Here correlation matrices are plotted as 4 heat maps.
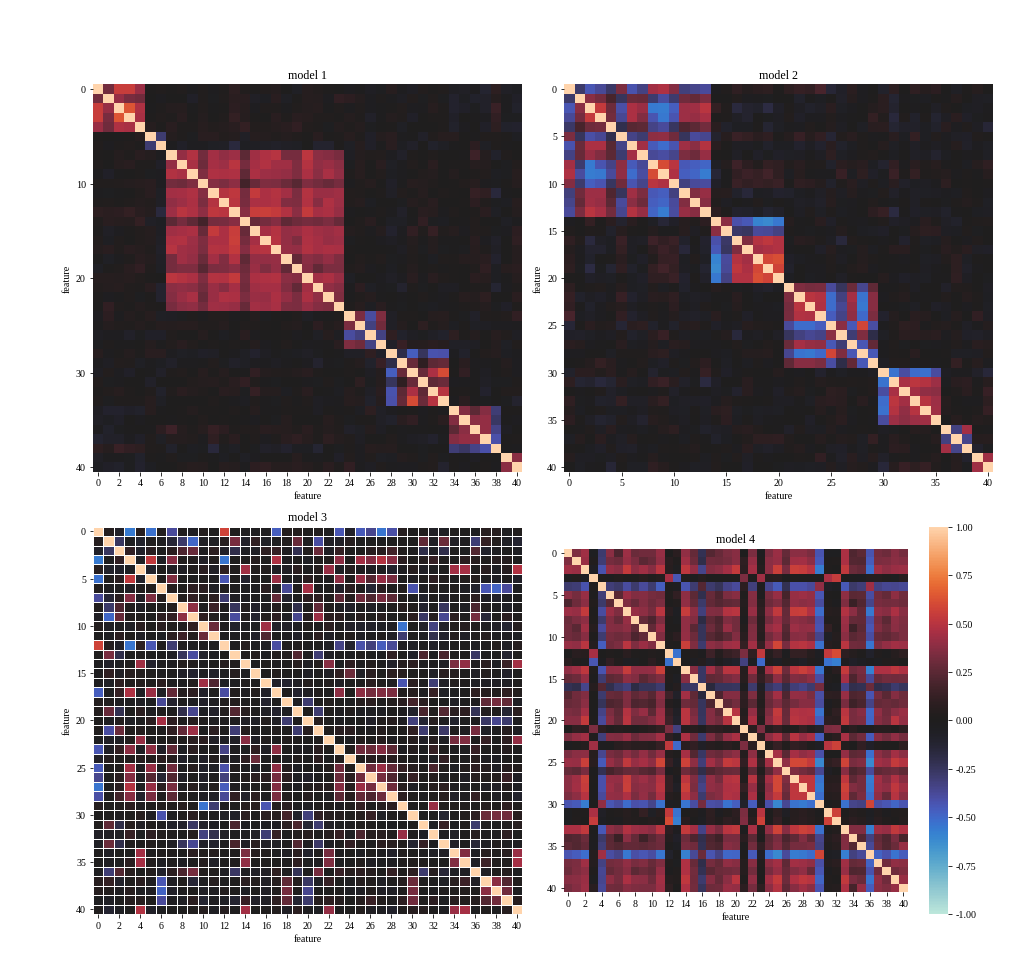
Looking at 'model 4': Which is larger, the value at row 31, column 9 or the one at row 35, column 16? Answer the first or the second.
the first
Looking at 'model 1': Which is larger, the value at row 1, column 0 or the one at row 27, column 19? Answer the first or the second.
the first
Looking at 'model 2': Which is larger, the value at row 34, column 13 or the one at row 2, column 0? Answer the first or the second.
the first
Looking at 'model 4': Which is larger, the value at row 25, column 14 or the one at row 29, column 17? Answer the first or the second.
the first
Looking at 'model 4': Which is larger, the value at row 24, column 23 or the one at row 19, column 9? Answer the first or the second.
the second
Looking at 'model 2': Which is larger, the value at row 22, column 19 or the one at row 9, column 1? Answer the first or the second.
the first
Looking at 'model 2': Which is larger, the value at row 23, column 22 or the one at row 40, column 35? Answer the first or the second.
the first
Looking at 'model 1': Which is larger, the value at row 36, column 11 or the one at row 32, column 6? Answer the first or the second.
the first
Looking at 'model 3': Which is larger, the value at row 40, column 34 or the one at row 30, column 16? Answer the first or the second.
the first
